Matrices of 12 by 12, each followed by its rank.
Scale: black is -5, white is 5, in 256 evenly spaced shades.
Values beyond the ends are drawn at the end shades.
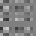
one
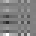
one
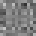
two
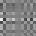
one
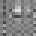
two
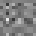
two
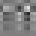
one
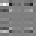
one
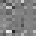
two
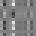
one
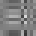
one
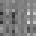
two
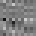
two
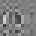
two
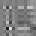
two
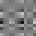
one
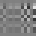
one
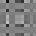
one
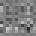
two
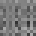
two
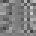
two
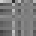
one
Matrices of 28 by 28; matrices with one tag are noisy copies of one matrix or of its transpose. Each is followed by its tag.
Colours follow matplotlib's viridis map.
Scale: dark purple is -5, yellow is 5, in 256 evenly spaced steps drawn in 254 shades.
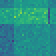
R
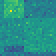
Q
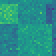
Q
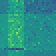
R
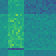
R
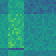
R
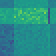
R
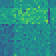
R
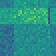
R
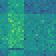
R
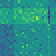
R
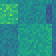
Q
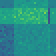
R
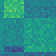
Q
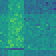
R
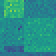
Q
